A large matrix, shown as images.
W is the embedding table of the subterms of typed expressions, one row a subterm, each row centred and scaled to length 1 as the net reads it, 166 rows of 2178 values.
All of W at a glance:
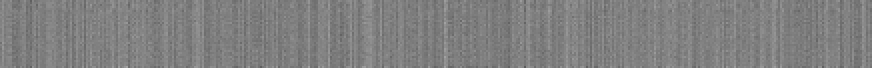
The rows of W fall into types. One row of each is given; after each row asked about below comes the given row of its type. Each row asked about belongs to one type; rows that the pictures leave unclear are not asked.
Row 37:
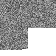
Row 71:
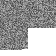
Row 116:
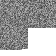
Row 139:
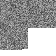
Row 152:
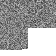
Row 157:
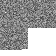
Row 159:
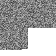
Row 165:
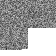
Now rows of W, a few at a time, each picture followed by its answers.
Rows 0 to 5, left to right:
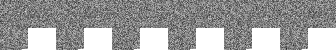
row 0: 165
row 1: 165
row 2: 157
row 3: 139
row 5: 165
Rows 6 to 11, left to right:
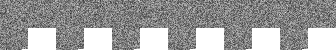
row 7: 116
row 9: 116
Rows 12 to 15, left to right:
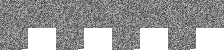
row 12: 159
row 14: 165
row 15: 116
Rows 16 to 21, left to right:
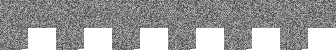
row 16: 116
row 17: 165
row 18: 116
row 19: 139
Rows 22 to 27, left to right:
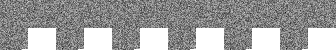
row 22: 157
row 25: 37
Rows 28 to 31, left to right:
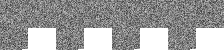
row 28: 37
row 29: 139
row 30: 116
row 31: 152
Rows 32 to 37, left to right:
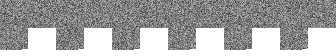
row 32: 159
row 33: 37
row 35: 71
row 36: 159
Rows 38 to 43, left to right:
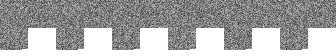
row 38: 116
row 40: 165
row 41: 165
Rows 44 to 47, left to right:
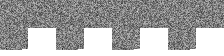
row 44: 152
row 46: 116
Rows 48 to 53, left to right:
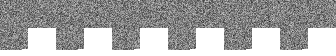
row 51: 152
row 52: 37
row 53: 139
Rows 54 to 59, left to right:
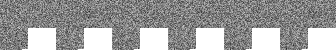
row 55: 165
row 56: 157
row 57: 159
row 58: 157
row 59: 165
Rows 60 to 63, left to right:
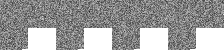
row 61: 71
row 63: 37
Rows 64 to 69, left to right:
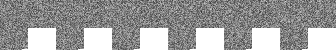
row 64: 71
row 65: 152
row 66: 116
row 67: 71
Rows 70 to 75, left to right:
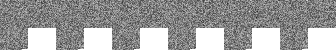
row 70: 159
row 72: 139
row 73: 152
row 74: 165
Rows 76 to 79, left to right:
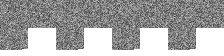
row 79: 159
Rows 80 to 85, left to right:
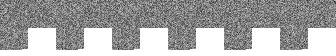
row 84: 159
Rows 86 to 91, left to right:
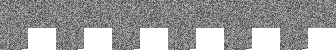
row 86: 152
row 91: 37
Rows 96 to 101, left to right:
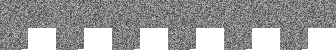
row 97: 116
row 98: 71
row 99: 159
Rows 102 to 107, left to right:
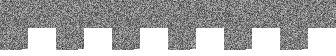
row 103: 152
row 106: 159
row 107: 71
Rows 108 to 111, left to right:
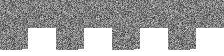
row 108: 139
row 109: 139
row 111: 139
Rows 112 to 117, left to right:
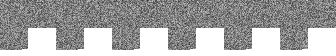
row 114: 152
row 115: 116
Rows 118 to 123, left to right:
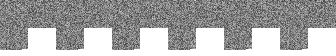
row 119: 139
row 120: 139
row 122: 71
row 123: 152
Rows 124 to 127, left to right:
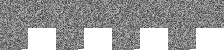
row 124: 157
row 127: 159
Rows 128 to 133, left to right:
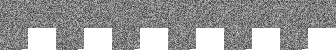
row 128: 159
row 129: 157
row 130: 37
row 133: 116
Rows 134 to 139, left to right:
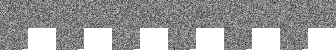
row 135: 71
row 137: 165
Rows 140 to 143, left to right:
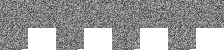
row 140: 159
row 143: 159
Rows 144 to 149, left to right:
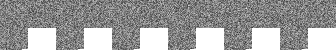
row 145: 71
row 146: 116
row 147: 37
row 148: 159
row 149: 71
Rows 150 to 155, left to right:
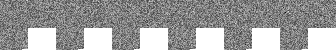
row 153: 159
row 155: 71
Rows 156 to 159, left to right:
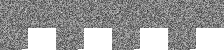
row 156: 116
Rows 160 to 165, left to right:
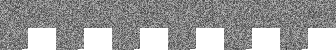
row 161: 71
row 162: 152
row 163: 37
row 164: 116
